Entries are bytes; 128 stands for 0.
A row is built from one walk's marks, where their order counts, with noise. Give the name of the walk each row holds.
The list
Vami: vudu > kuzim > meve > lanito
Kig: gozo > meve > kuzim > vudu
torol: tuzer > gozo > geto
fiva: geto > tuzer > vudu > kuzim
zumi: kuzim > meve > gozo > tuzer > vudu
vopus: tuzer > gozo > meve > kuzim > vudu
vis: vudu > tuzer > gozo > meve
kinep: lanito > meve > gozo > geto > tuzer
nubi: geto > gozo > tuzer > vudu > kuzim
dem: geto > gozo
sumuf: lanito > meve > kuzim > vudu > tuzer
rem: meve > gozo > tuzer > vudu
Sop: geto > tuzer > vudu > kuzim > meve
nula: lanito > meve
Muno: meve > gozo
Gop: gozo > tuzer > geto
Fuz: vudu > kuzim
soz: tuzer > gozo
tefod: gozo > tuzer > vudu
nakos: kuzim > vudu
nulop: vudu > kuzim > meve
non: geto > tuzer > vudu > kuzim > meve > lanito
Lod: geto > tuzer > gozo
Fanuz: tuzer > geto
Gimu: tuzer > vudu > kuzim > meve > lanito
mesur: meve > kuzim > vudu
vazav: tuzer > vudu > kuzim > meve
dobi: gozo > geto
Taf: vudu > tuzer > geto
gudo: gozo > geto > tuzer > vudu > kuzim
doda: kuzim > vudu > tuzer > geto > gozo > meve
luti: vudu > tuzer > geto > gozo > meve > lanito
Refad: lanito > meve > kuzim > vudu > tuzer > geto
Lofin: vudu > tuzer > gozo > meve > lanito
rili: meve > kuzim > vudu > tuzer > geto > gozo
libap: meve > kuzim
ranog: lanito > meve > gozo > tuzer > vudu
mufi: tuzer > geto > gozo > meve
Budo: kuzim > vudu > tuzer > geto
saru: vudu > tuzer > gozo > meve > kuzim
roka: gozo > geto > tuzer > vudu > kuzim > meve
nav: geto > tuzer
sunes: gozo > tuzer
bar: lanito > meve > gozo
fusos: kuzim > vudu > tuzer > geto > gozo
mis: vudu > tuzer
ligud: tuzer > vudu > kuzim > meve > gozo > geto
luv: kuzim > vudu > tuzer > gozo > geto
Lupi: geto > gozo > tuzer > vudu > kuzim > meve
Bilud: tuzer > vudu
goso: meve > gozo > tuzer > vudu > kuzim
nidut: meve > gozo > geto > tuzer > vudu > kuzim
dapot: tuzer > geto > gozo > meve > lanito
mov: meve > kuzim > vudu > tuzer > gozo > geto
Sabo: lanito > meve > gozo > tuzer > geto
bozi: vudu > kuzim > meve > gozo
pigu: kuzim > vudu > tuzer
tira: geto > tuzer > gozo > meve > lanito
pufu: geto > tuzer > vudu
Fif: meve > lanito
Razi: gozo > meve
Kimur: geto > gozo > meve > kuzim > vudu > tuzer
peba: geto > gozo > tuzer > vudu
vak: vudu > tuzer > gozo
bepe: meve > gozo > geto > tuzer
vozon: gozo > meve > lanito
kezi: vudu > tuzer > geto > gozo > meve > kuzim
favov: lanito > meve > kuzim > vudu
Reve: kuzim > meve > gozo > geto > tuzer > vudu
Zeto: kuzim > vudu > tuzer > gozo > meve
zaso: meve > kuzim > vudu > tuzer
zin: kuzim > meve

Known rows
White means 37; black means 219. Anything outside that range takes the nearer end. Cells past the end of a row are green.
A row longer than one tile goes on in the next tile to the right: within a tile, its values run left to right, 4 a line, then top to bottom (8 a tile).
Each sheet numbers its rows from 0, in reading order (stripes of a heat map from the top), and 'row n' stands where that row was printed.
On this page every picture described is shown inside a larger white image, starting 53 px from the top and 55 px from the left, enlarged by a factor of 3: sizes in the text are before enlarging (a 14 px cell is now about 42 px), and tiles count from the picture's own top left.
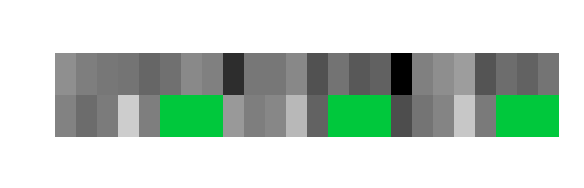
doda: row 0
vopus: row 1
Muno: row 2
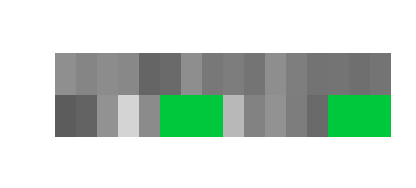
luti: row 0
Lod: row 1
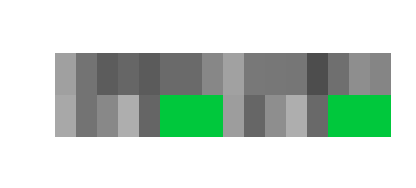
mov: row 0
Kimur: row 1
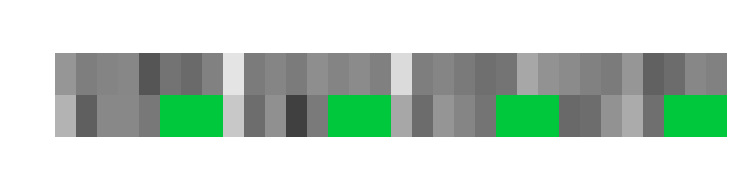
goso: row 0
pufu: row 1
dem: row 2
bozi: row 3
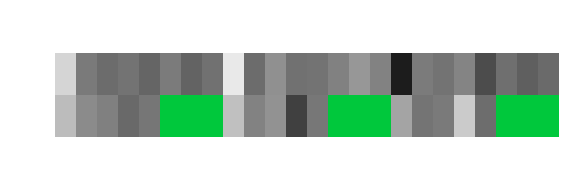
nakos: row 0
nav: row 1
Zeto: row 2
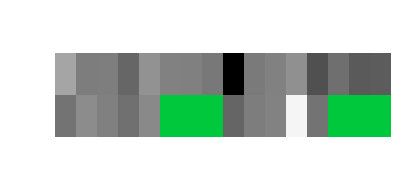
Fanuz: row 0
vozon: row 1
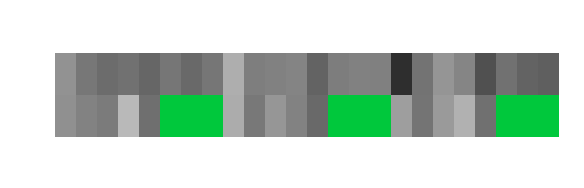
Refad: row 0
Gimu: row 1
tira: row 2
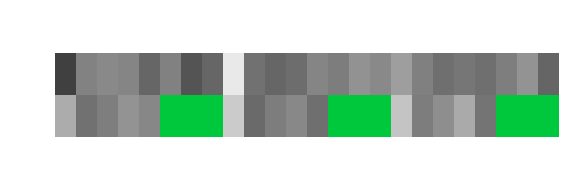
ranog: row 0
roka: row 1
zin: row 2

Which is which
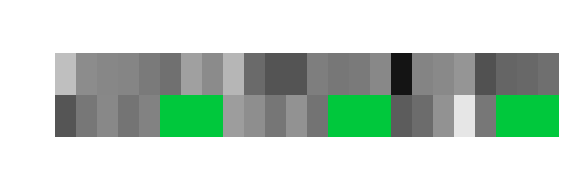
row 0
mis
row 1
dobi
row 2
Lofin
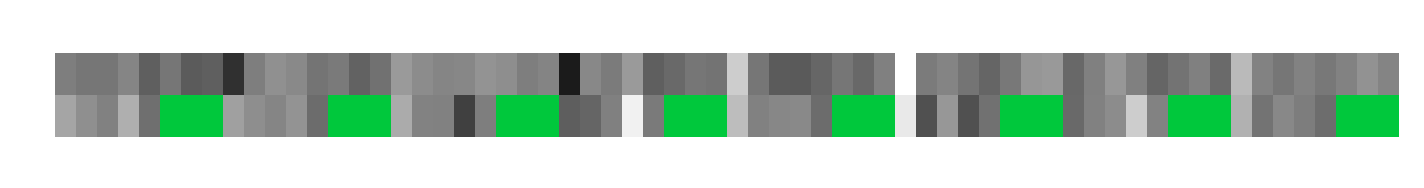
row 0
favov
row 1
soz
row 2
Bilud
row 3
vis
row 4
luv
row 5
nubi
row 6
dapot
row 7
vazav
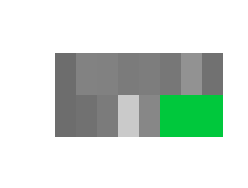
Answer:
mufi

